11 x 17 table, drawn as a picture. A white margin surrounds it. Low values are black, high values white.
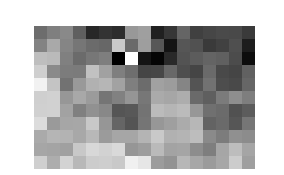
The top middle is the roughest part. In the top middle lies a patch that is rougher than the rest. No regular stripes run through it. No single row or column stands out from its neighbours. Neither half mirrors the other. Values rise toward the bottom left.
